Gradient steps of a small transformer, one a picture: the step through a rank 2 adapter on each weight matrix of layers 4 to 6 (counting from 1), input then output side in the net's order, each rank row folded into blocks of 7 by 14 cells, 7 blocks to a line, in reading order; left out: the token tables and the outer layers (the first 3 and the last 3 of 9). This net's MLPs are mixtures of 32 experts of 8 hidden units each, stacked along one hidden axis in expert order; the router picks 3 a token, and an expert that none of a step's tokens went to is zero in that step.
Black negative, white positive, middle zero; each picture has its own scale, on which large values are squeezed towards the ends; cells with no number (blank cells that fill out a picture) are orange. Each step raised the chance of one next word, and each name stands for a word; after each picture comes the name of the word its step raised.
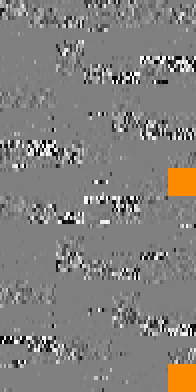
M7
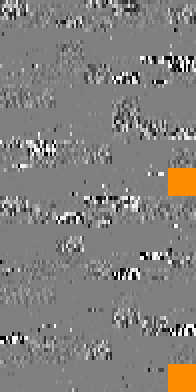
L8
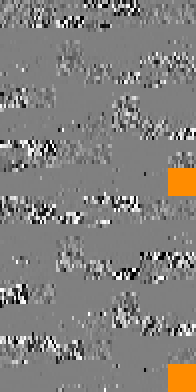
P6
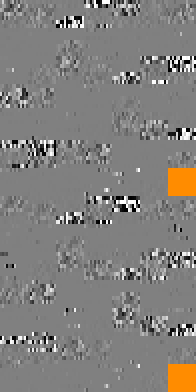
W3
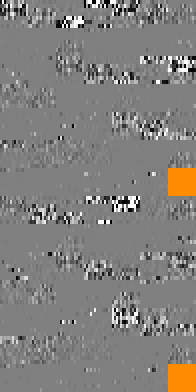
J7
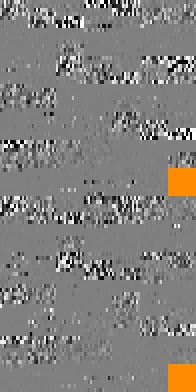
W3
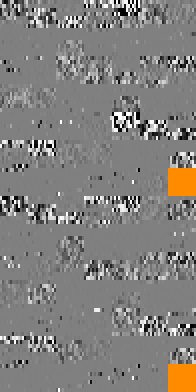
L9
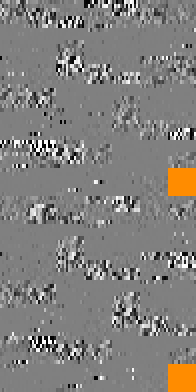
M7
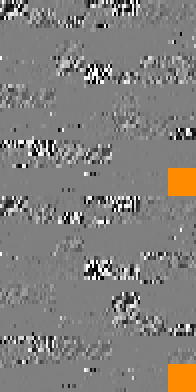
L9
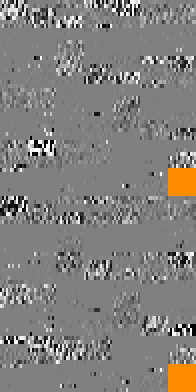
L9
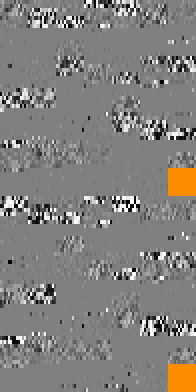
J7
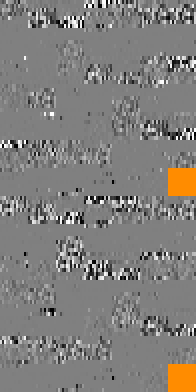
W3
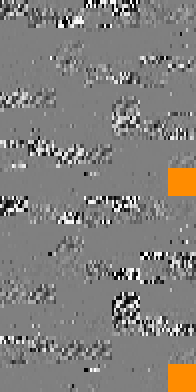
P6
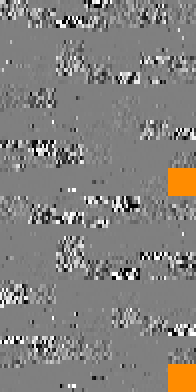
P6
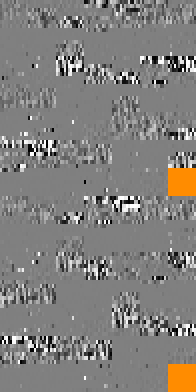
M7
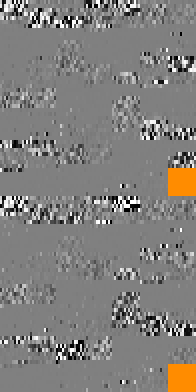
J7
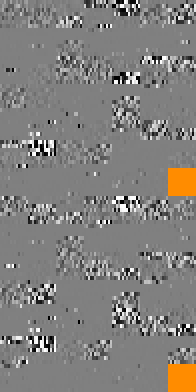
M7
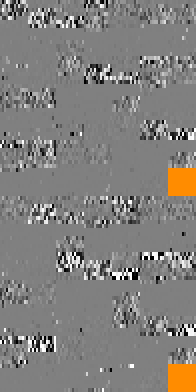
P6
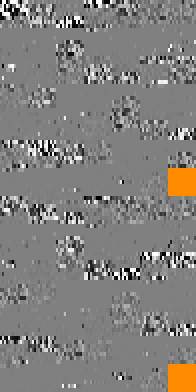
P6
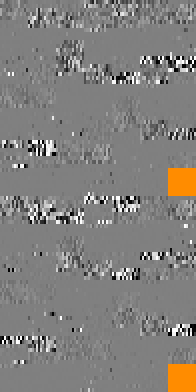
L8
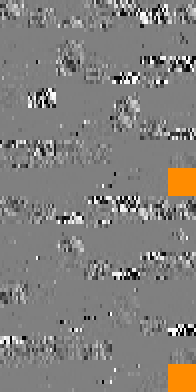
L8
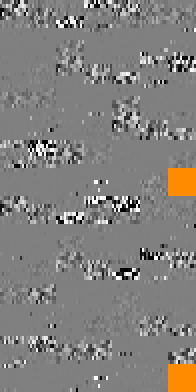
P6
